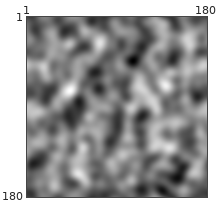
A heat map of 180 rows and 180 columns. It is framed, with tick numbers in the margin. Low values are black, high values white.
Overall the values sit about 50% of the way up the scale. No overall slope runs across the table. No single row or column stands out from its neighbours. The values follow a bell shape. The texture varies smoothly and slowly. Neither half mirrors the other.
